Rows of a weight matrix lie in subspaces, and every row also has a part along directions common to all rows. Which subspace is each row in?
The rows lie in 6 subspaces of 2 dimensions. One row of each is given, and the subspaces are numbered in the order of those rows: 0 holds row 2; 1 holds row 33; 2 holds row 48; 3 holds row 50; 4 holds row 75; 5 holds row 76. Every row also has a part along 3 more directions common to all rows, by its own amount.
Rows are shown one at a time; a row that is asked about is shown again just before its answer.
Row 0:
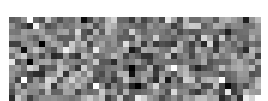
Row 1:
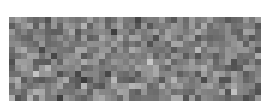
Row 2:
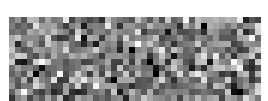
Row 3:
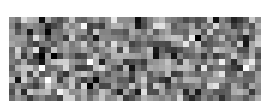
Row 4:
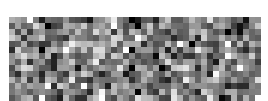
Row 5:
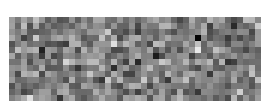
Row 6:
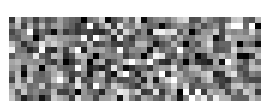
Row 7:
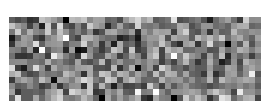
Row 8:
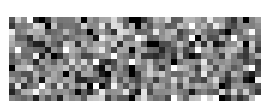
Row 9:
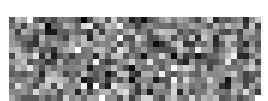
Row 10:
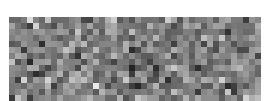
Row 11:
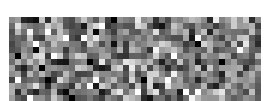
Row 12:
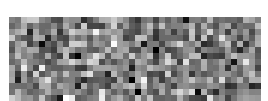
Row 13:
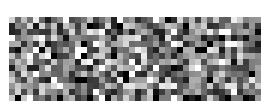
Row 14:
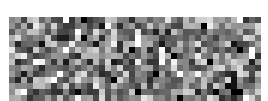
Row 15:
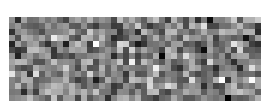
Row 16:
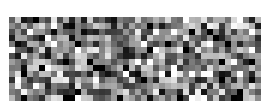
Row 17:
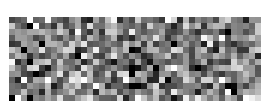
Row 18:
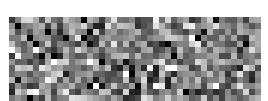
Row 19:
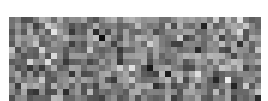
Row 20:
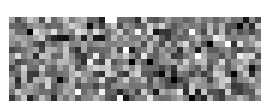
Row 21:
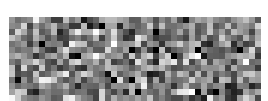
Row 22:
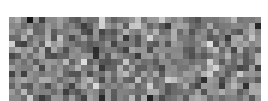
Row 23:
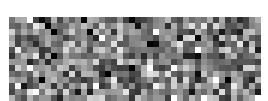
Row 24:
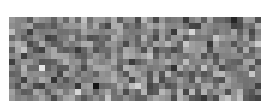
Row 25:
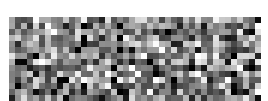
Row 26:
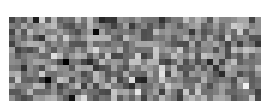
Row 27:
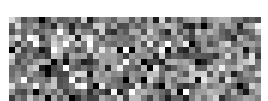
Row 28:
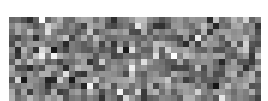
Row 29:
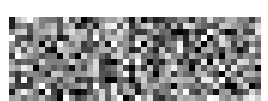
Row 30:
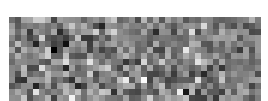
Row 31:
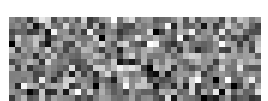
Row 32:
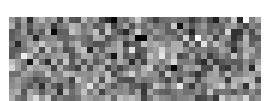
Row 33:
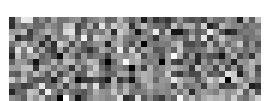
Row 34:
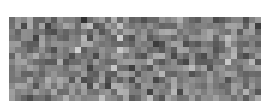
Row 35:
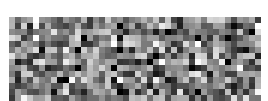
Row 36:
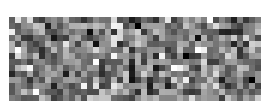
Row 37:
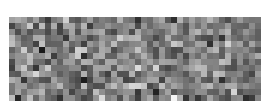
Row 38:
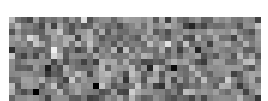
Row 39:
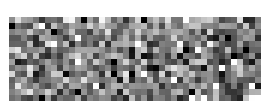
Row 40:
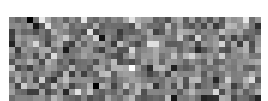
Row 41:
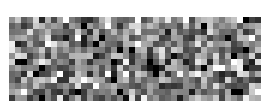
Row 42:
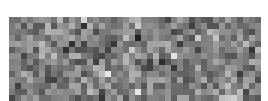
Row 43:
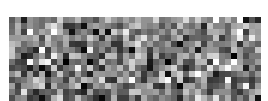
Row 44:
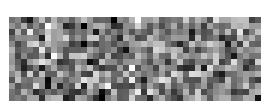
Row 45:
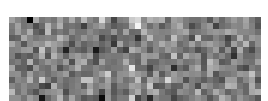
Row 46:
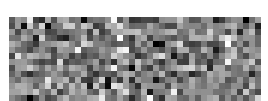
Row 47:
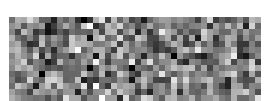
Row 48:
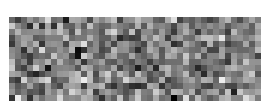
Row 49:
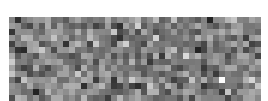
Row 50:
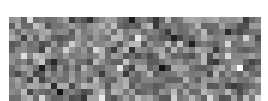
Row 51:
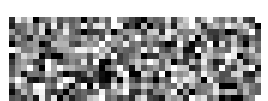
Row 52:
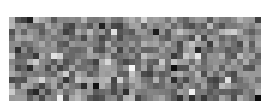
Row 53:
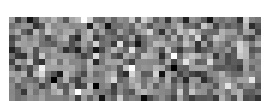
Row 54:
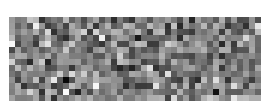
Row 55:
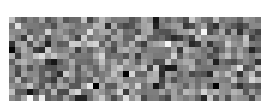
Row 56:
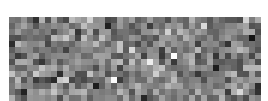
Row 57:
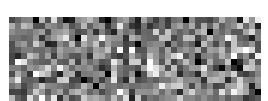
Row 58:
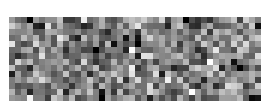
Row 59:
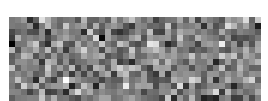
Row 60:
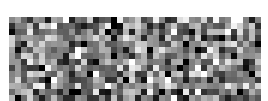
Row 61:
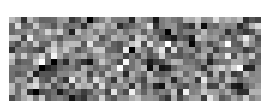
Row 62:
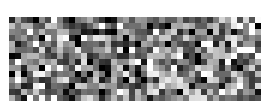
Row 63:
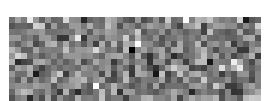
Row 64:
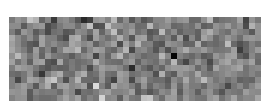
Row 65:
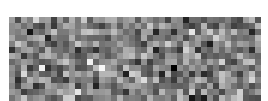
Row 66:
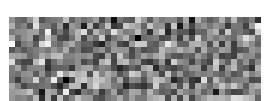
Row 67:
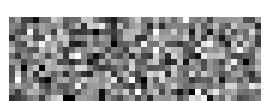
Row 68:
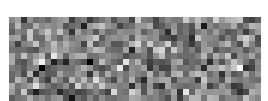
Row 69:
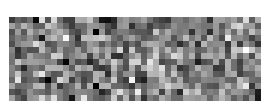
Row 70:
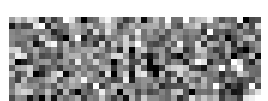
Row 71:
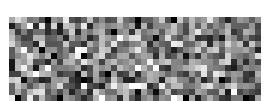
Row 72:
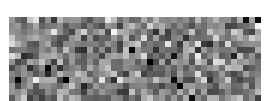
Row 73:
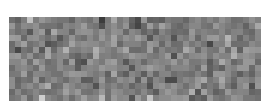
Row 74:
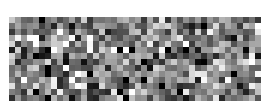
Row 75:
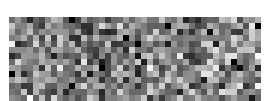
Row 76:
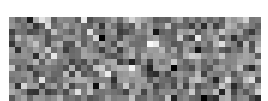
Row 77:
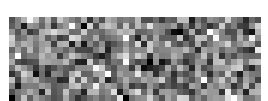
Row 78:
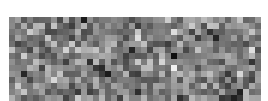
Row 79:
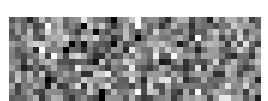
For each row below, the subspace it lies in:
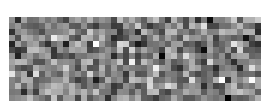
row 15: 2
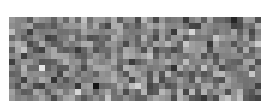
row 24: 2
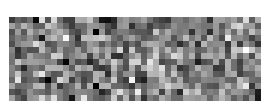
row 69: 4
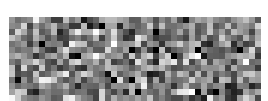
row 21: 1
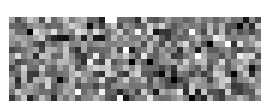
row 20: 0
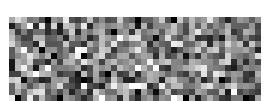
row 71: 2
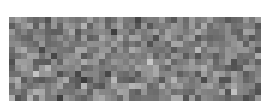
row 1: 2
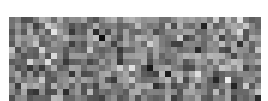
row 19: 5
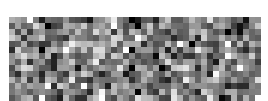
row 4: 3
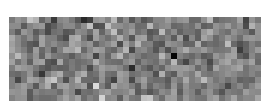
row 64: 0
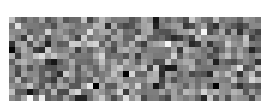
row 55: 3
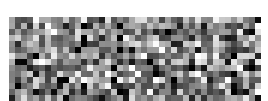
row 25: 0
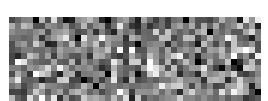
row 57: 4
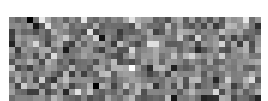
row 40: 5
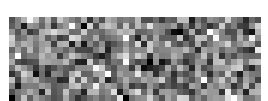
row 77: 1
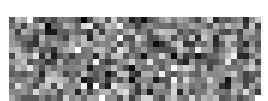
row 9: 0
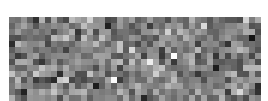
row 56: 4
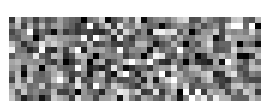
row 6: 0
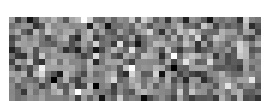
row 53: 0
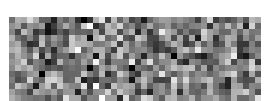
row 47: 0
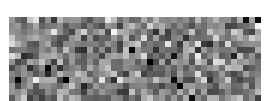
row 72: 5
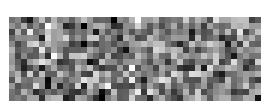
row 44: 0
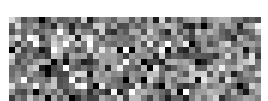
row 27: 3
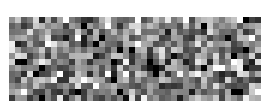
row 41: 4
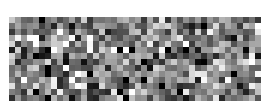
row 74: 3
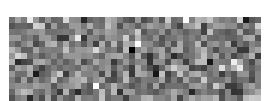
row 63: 4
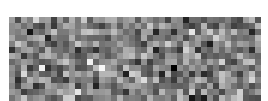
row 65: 1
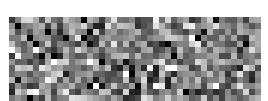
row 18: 3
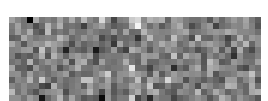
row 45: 4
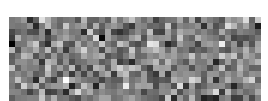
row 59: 5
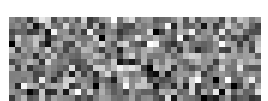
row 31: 5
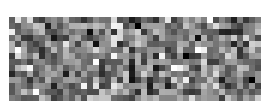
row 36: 2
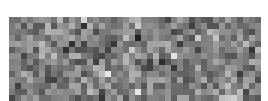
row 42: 1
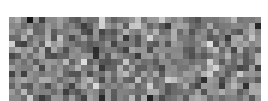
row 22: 4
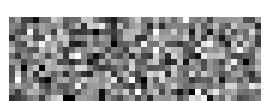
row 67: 1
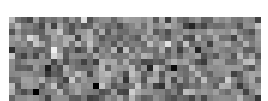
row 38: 3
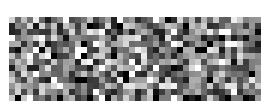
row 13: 2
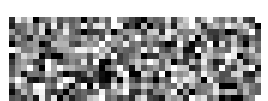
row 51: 5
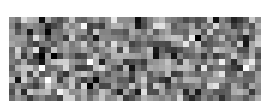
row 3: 3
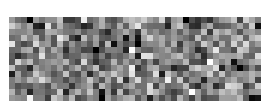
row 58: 4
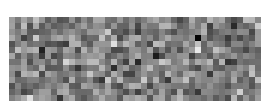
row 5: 0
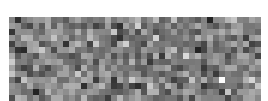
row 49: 2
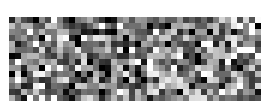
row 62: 4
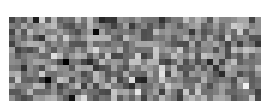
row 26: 4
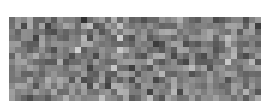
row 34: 0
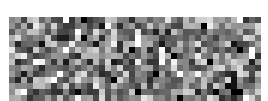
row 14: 1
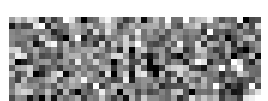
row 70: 4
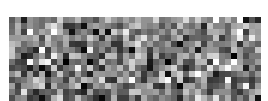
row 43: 5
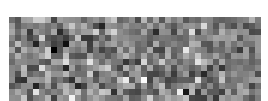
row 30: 3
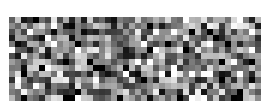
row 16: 1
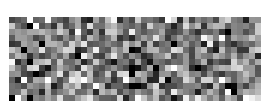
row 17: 2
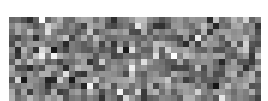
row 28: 3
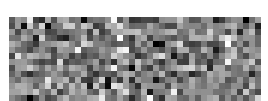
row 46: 0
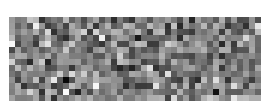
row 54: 5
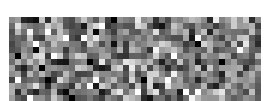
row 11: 3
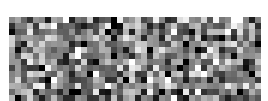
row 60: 2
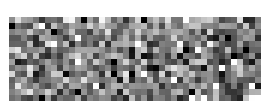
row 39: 4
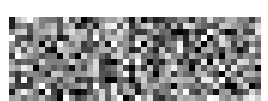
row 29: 1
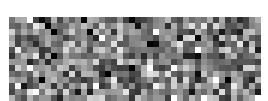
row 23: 5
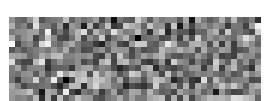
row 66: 5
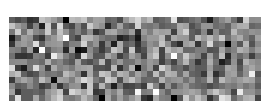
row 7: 2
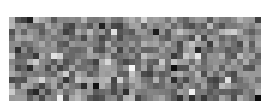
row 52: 1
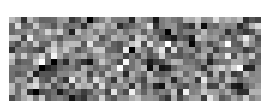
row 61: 3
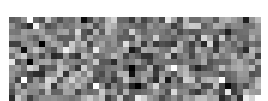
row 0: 2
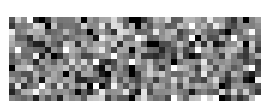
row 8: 5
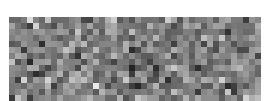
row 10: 2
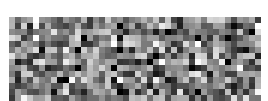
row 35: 0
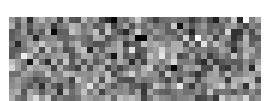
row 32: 5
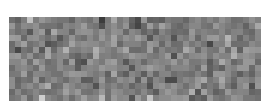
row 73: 4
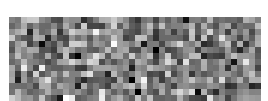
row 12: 1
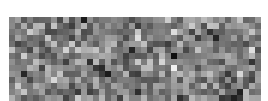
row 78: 1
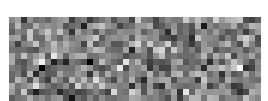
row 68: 3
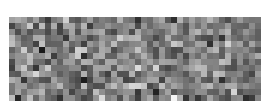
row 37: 2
